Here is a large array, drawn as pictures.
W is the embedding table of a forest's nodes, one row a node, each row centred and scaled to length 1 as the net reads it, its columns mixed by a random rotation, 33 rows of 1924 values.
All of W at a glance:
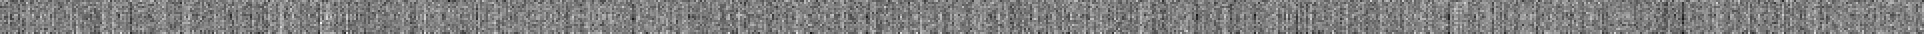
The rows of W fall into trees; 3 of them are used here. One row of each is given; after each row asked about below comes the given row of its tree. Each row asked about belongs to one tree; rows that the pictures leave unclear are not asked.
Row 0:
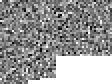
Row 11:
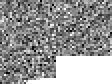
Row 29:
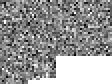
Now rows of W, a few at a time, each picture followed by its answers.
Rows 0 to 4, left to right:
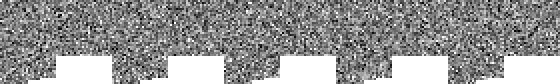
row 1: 0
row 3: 29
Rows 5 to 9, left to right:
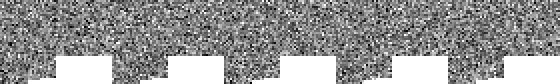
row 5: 29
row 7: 11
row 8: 11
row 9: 29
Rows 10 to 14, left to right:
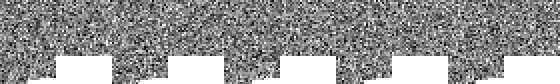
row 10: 29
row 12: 29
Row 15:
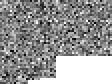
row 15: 11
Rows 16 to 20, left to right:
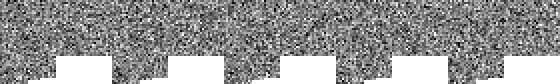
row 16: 11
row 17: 11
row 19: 11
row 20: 29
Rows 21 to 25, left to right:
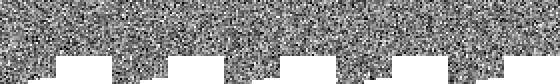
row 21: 11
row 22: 11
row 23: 29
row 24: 0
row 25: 29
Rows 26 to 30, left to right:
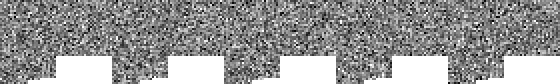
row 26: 11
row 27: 29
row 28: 11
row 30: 11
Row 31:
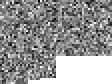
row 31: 29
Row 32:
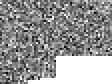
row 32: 11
